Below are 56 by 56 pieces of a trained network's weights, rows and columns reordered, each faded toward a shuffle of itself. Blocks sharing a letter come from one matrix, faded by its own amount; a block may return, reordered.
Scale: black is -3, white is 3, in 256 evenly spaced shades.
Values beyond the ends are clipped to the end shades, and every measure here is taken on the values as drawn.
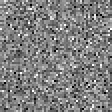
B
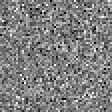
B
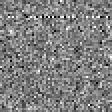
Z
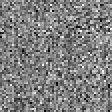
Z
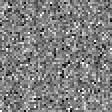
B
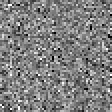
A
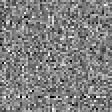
Z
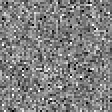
B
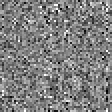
A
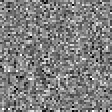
A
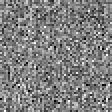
Z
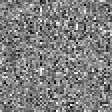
A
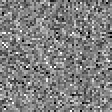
B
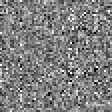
A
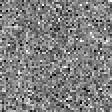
B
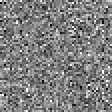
A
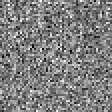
Z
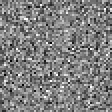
Z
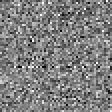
Z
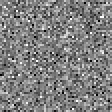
B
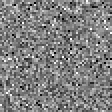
B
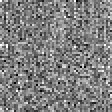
Z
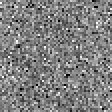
B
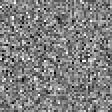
A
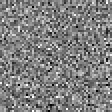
A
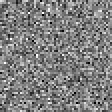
Z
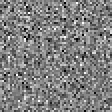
A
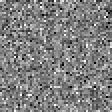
B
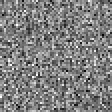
Z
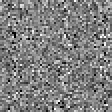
A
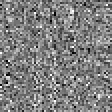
A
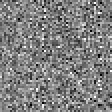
A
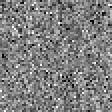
B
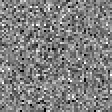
A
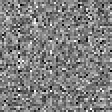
A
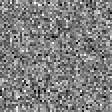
Z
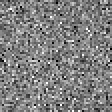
B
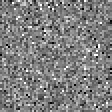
B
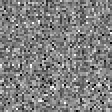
B
